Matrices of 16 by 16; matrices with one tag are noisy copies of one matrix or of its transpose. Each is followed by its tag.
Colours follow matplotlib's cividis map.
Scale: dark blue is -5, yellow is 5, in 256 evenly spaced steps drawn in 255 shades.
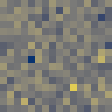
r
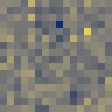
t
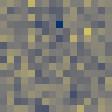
t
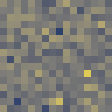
r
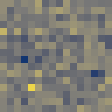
t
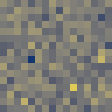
r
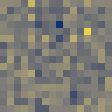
t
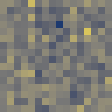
t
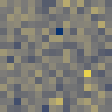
r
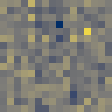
t
